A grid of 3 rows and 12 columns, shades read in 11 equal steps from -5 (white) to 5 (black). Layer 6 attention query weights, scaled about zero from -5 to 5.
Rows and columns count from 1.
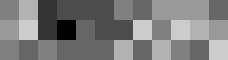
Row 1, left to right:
0 -2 3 2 2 2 0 1 -1 -1 -1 1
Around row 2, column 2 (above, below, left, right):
-2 1 -1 3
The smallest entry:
-3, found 4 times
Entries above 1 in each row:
4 4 0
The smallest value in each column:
-1 -3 0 1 1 1 -2 -3 -2 -3 -2 -3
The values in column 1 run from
-1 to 0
